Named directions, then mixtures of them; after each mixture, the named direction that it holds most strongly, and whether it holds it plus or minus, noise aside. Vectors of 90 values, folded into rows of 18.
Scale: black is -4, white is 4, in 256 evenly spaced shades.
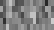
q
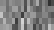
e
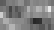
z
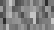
q, plus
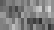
z, plus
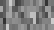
q, plus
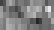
z, plus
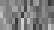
e, plus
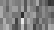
e, plus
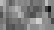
z, minus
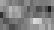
z, minus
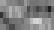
z, minus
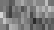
z, plus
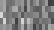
e, plus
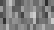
q, plus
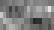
z, plus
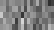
e, plus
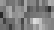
z, minus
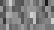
q, plus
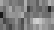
z, minus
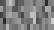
q, plus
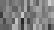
e, minus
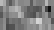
z, minus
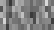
q, minus
